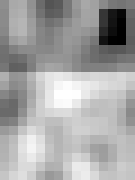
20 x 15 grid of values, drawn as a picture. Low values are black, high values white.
Ninth with the lowest average: top right. Ninth with the highest average: centre. Roughest part: top right. Seam: horizontal, 40% of the way down, the bottom part higher. Odd patch: lower, in the top right.
